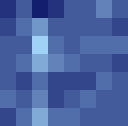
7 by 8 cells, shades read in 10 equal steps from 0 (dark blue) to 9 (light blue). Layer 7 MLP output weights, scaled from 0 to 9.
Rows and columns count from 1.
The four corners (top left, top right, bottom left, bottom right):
1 3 2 3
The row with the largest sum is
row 3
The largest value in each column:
4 4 9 5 4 4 5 4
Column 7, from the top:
5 3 4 3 4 3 3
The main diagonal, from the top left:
1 4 9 5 2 4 3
